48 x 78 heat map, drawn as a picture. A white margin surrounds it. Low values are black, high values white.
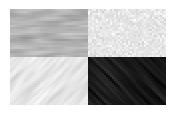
The table splits into 2 rows of 2 panels. Panel 1,1: high, streaked across, faint in contrast. Panel 1,2: very high, fine-grained, faint in contrast. Panel 2,1: very high, slanting up to the right, faint in contrast. Panel 2,2: very low, slanting down to the right, faint in contrast.
